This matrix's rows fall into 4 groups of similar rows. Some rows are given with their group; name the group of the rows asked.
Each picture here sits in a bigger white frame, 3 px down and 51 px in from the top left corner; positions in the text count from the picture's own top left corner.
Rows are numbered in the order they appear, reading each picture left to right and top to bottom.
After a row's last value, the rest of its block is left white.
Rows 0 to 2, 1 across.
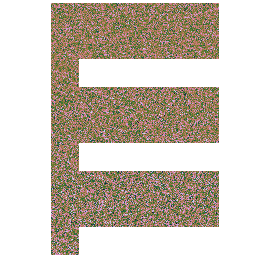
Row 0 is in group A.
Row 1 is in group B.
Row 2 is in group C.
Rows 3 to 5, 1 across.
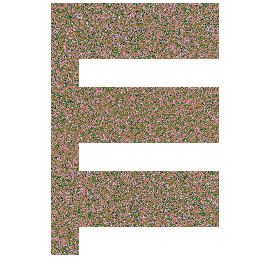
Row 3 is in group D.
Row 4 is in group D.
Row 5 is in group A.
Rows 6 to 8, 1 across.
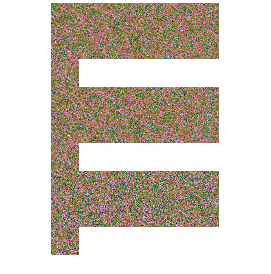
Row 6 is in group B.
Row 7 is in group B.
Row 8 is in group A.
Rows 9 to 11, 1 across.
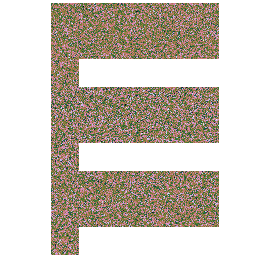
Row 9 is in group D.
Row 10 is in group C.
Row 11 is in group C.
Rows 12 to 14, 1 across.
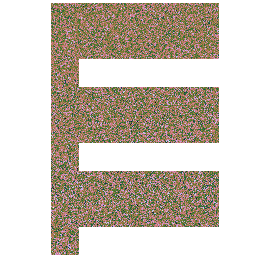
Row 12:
D
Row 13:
A
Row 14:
C
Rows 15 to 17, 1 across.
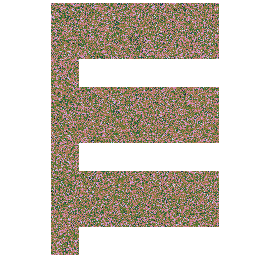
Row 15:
B
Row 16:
B
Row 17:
D
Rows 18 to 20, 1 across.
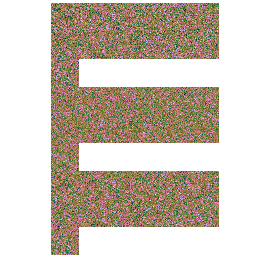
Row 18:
B
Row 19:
A
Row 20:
B
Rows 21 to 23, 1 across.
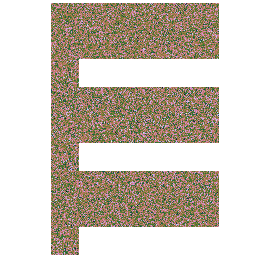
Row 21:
A
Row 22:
A
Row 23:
D
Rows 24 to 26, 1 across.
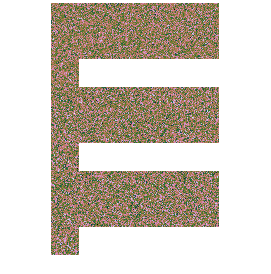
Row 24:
C
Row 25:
D
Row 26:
B
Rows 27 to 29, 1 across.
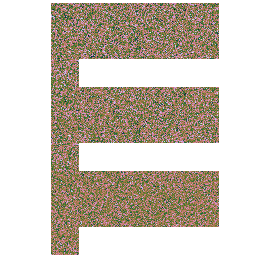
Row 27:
B
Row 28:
B
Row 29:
D
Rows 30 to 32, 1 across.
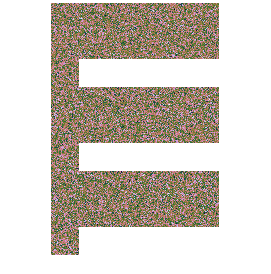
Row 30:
C
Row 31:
C
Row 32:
C
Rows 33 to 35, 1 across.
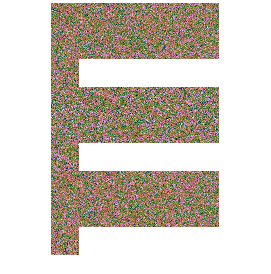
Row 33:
D
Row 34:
C
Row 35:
D
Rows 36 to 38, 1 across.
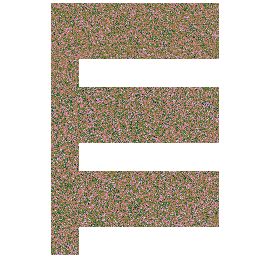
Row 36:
A
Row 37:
D
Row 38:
B
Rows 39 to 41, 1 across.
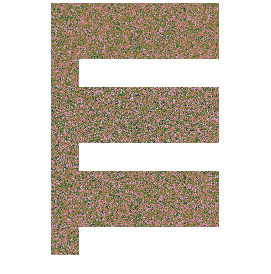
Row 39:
B
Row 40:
D
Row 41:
B
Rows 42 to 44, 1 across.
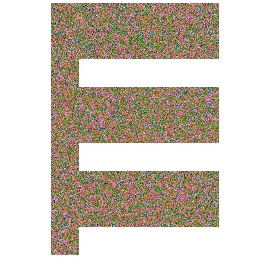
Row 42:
D
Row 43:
A
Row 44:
C
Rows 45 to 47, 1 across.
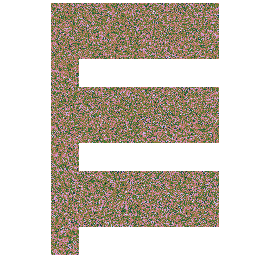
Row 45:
A
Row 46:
A
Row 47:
C
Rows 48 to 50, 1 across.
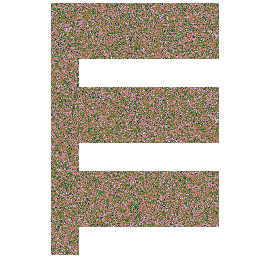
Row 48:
A
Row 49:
A
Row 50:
B
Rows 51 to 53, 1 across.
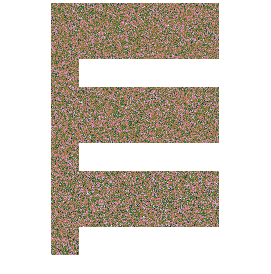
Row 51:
C
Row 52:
C
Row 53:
A
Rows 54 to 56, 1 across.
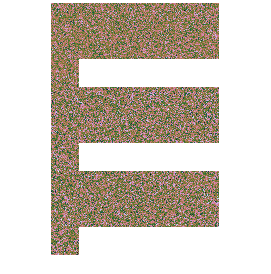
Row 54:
A
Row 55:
C
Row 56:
D
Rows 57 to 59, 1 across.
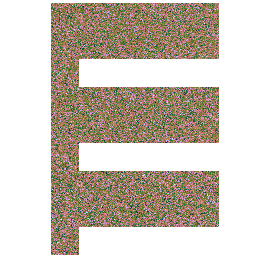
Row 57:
D
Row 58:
A
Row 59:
D
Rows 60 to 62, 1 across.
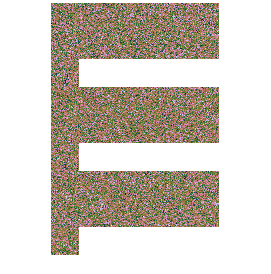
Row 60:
D
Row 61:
D
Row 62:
A
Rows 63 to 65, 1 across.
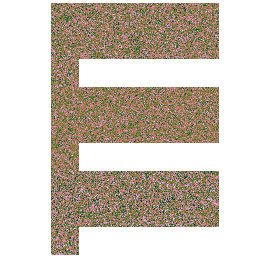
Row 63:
B
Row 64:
C
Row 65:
A
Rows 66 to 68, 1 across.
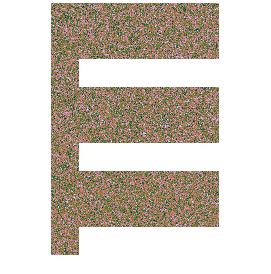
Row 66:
B
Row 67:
A
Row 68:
D
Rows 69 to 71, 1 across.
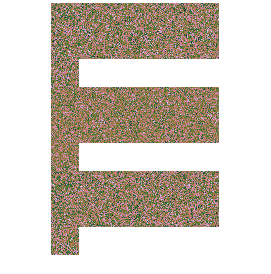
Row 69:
B
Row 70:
A
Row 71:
B
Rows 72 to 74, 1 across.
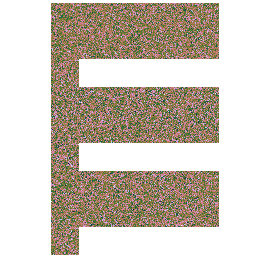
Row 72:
B
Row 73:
C
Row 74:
B
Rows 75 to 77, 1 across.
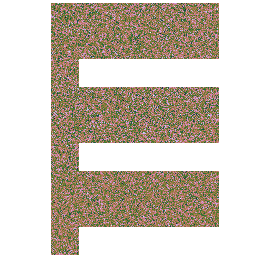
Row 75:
B
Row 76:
A
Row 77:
A
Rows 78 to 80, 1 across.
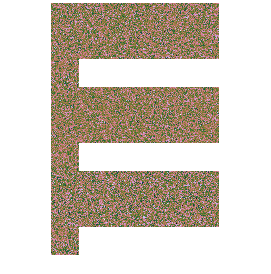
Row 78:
A
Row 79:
A
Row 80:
A
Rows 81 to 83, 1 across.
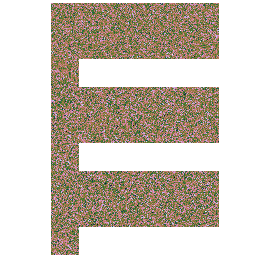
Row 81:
A
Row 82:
B
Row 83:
C
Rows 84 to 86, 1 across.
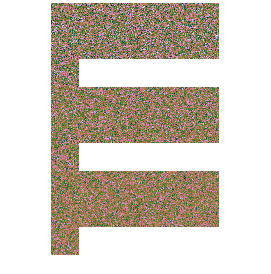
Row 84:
C
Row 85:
C
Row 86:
B
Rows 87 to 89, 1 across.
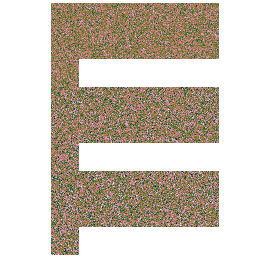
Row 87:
A
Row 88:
C
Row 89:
D
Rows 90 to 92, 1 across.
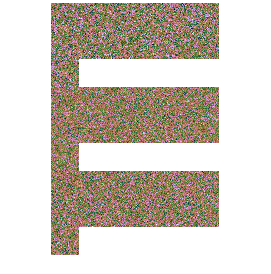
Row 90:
C
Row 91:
A
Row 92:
D
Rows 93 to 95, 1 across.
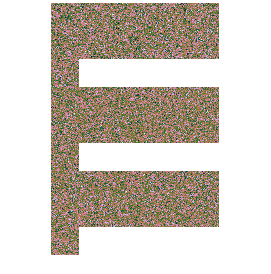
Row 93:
B
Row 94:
D
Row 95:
C
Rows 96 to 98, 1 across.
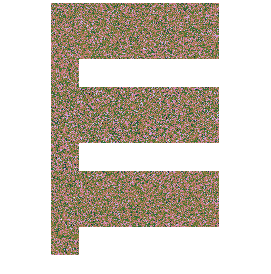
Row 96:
A
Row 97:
D
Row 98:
D
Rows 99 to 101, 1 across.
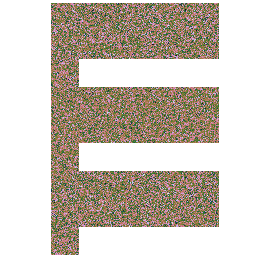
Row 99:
C
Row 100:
D
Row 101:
C
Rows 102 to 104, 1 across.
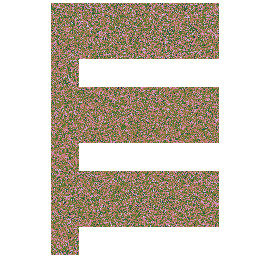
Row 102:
A
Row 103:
C
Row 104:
A
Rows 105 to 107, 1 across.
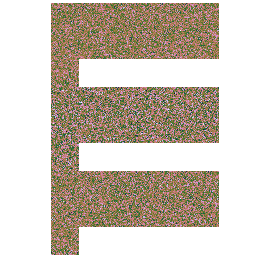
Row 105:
A
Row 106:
C
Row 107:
A
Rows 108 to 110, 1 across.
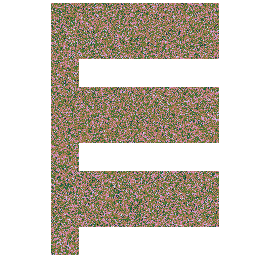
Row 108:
D
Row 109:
A
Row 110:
B
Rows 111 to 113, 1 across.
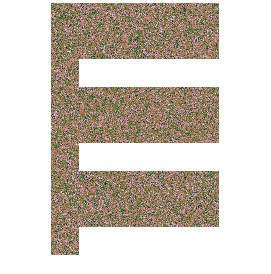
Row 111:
B
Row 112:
C
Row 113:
C
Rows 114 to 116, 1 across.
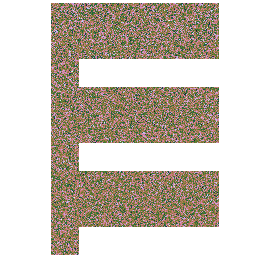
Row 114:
C
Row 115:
A
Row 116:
D
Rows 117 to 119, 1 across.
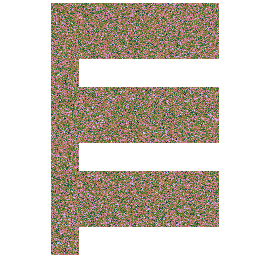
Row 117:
D
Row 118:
A
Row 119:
D
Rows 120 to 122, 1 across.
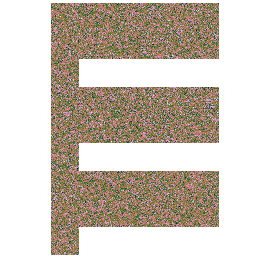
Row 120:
C
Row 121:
A
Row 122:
C
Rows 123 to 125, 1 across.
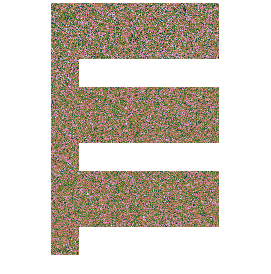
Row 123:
B
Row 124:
C
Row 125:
A
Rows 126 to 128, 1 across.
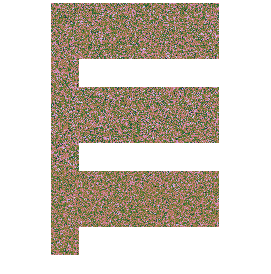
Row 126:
A
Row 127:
C
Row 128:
D
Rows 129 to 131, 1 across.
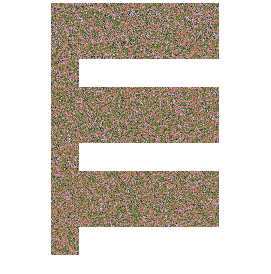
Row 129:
C
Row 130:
D
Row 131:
A
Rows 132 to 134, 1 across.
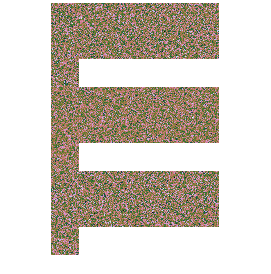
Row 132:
D
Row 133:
C
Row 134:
C
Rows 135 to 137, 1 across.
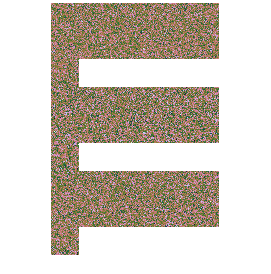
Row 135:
A
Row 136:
A
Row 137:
A
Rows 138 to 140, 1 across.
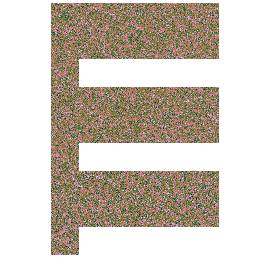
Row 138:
B
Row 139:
A
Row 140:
C
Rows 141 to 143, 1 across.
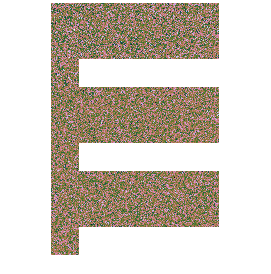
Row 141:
D
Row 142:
D
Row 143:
C
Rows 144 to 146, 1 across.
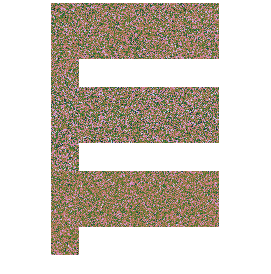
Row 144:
B
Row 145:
C
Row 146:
D
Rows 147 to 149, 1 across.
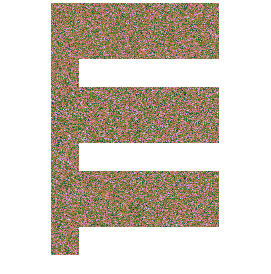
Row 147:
A
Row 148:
B
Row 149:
B
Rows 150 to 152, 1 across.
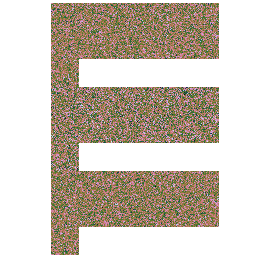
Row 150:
A
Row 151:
A
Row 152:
D
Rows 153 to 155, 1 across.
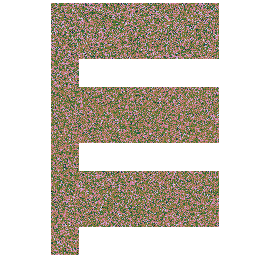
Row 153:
C
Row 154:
D
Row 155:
D
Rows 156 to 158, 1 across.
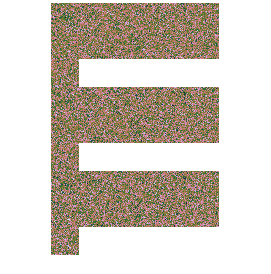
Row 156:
B
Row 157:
B
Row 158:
B
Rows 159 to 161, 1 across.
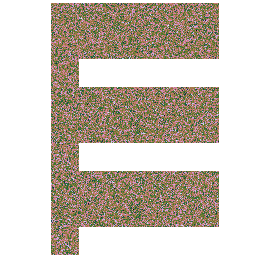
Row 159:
C
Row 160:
B
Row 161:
B
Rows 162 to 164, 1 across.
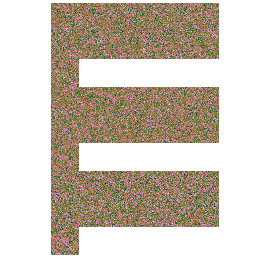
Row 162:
A
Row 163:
C
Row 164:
C
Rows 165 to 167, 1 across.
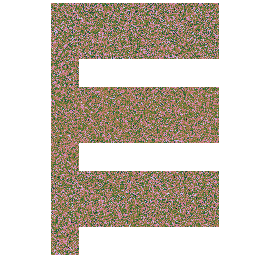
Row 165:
C
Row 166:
B
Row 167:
C
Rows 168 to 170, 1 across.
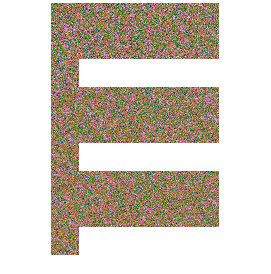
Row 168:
D
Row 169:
A
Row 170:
A
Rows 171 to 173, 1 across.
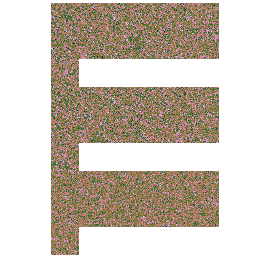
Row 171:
B
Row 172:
B
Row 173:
A
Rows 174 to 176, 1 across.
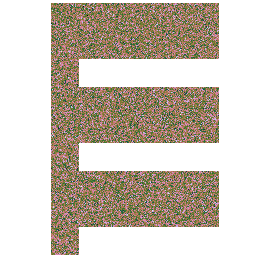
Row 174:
D
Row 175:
A
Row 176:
C
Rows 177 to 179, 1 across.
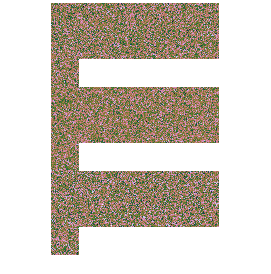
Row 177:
D
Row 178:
B
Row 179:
A
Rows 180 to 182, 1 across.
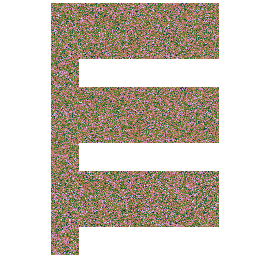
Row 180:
C
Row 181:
C
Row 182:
C
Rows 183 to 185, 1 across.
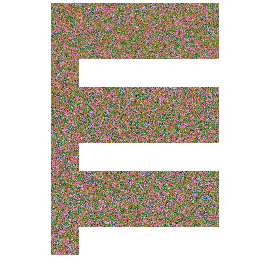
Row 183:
D
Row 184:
D
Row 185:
C
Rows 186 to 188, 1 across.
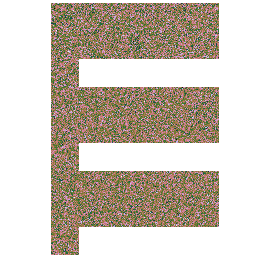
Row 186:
B
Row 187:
C
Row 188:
D
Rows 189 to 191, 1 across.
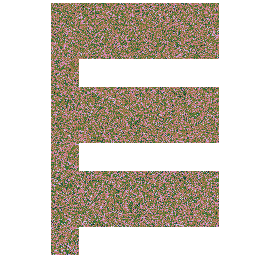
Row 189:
D
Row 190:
B
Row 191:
B
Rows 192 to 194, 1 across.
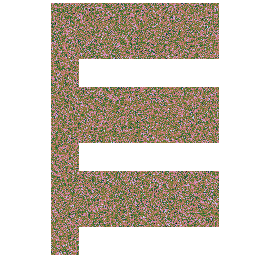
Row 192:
D
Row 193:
C
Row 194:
A
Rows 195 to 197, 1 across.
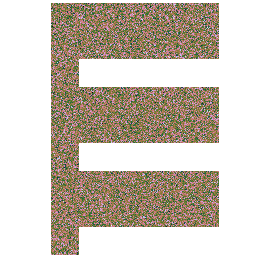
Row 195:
D
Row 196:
D
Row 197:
A
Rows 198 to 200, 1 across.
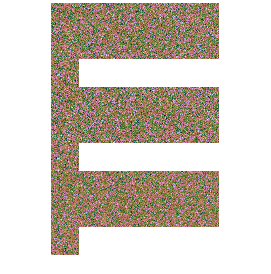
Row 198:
D
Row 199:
D
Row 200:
D
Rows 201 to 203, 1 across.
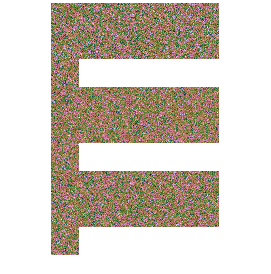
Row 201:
D
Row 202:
B
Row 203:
D
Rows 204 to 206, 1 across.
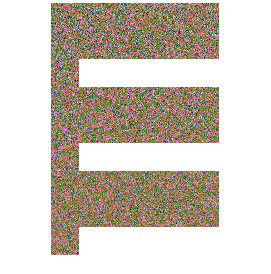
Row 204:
D
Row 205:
C
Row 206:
A
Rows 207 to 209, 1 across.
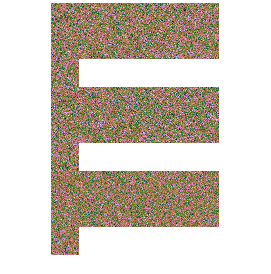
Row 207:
B
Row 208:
A
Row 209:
D
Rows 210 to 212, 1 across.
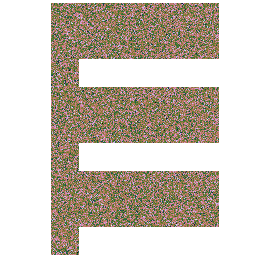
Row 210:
D
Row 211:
D
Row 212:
A
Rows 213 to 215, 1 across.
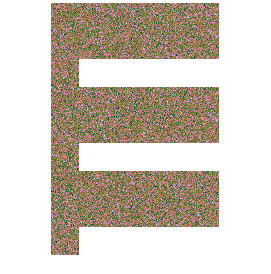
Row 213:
A
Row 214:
A
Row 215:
D
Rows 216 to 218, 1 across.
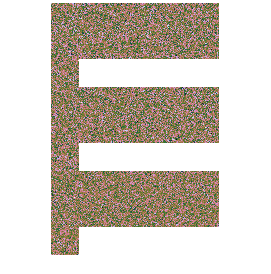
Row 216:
C
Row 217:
C
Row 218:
D
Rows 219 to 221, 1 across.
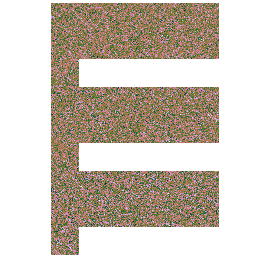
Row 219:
B
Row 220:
A
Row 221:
C
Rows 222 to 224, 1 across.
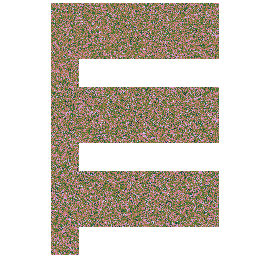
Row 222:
A
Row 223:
A
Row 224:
C
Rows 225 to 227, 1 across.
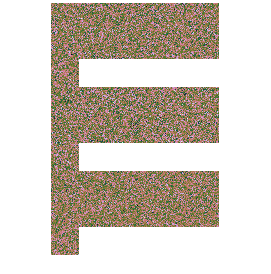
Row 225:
C
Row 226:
B
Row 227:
C
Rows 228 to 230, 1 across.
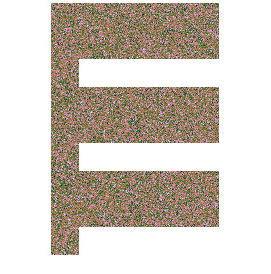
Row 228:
A
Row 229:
B
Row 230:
B
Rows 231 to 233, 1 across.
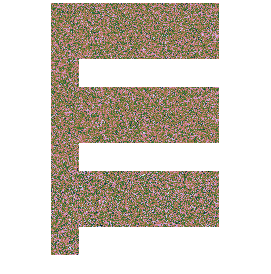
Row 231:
A
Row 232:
A
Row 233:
C
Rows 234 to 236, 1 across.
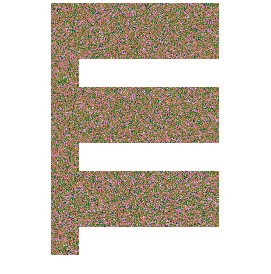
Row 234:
A
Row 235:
A
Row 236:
A
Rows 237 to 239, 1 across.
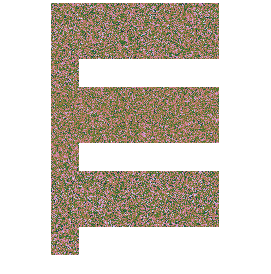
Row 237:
C
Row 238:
A
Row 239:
C
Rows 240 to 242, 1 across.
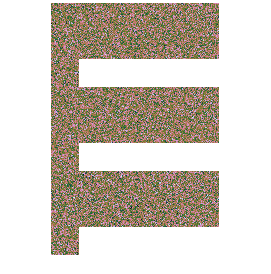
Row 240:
D
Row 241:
C
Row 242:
D
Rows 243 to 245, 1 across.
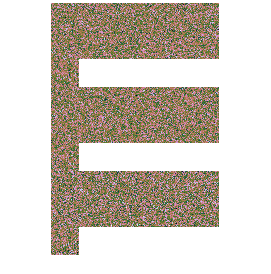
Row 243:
A
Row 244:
C
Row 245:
A
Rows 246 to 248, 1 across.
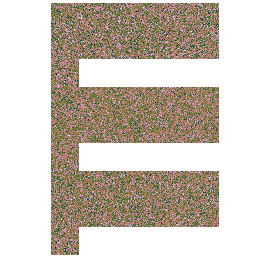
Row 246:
D
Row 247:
B
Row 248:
D
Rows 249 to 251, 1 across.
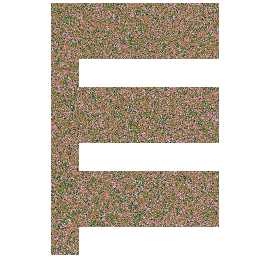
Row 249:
D
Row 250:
A
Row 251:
B
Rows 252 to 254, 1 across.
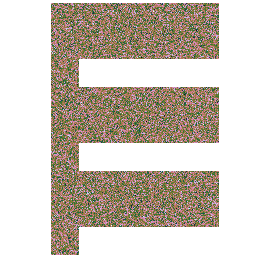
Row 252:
A
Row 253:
B
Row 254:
A
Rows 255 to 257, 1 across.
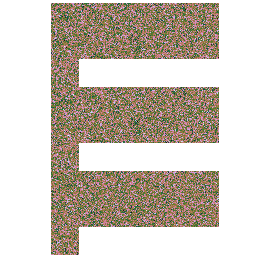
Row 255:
B
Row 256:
B
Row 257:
D
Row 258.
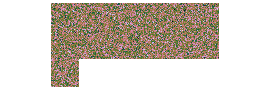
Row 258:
B
